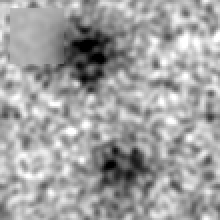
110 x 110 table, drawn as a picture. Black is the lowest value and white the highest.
In the top left lies a patch that is calmer than the rest. There are two dips. There is no overall slope. The top left is the calmest part. No lone cell stands out from its neighbours.
